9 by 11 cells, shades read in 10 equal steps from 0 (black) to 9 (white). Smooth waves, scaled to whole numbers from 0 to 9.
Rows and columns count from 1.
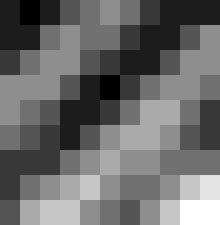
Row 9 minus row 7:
1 4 5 3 0 -2 -2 0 3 5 5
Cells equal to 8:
1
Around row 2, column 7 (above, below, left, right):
4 1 4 1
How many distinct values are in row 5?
6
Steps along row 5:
down down down same up up up same down down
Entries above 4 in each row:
1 2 4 5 3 4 4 7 8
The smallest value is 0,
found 2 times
